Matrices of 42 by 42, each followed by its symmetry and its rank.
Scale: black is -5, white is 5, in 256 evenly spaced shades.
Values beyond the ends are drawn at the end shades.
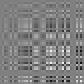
symmetric, rank one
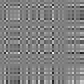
symmetric, rank one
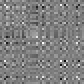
symmetric, rank three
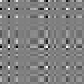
symmetric, rank one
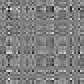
antisymmetric, rank two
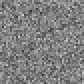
neither, full rank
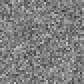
neither, full rank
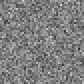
neither, full rank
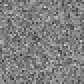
neither, full rank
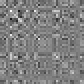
symmetric, rank three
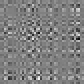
antisymmetric, rank two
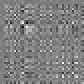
symmetric, rank three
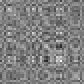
symmetric, rank three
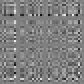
antisymmetric, rank two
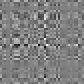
antisymmetric, rank two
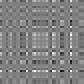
symmetric, rank one
